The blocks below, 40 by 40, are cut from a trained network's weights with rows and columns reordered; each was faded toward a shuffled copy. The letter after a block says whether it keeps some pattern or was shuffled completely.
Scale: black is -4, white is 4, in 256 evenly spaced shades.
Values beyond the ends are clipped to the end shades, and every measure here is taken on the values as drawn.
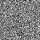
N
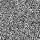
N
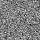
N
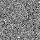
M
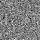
N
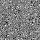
M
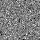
M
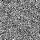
M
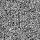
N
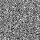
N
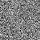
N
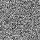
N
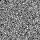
M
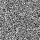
M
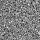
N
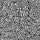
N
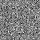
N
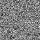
N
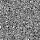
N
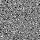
M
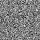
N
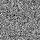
M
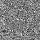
N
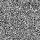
N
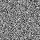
M
